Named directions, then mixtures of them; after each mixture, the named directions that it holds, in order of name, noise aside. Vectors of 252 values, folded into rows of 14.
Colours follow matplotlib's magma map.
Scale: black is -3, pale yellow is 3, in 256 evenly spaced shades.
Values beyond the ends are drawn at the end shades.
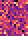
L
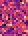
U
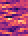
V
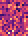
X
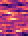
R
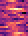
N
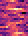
N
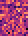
X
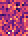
X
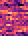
R, U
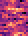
N, U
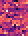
L, V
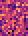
X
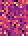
L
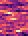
R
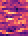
R, V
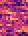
R, U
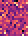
L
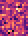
N, X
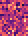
X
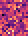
U, X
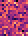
L, N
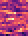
R, V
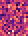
X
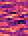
N, V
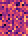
U, X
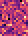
U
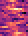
N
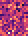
X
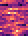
N, R
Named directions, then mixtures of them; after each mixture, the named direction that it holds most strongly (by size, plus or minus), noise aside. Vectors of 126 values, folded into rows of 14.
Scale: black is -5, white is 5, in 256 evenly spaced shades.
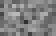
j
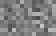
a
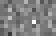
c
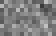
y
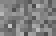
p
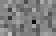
c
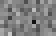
c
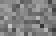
a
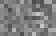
a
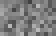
p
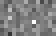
c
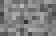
j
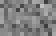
y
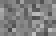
a
